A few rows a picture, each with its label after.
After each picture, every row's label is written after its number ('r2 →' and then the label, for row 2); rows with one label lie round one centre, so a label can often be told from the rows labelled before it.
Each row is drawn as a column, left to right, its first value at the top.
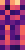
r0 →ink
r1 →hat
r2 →ink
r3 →ink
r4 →hat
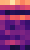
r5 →ink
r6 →ink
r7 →ink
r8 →ink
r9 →ink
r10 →ink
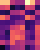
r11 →ink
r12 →ink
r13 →hat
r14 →hat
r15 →hat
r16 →ink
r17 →ink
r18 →hat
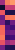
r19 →hat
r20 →ink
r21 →ink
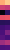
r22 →ink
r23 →ink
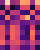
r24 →hat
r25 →ink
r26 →hat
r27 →hat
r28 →ink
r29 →ink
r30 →hat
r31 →ink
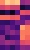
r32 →ink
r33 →ink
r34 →ink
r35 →ink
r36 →hat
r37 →hat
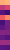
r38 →ink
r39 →ink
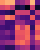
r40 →ink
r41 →ink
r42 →ink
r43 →hat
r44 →hat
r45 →hat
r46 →ink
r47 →hat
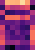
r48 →hat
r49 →ink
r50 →ink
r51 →ink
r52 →ink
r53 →ink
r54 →hat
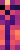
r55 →hat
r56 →ink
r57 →hat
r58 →hat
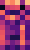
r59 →hat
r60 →ink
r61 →ink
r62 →ink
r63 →hat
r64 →ink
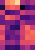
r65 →hat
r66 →ink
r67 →ink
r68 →ink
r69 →hat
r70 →hat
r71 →hat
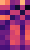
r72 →ink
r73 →ink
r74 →hat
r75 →hat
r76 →ink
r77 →hat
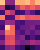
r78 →ink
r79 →hat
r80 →hat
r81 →ink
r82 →ink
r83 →ink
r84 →ink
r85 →ink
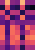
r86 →hat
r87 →ink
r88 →hat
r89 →hat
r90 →ink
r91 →hat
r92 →hat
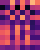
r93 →hat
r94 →hat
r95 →ink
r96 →hat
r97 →ink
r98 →hat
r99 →ink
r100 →ink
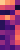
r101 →ink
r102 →ink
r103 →ink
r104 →hat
